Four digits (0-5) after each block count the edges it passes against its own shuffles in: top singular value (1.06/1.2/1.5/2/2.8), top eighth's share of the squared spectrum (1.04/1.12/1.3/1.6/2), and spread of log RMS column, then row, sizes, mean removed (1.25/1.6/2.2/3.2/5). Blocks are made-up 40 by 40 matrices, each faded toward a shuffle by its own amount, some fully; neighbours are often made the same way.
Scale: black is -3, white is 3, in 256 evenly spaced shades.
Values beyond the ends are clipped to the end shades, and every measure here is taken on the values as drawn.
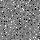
1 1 0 0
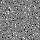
1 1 0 0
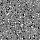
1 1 1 0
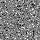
0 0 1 0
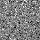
0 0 0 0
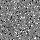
0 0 0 0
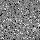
0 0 0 0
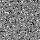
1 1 0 1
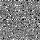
1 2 0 2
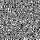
0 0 0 1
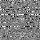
2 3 0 3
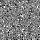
1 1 0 1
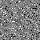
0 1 0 1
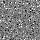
1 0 0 0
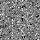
1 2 2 0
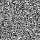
2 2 0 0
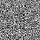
2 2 1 1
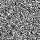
2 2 0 0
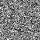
1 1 0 0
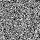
0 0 0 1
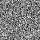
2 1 0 0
